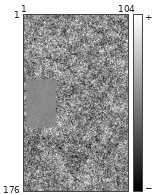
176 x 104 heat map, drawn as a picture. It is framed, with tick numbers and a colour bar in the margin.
Odd rows or columns: none. Mirror symmetry: none. Calmest part: middle left. Histogram: bell-shaped. Odd patch: calmer, in the middle left.
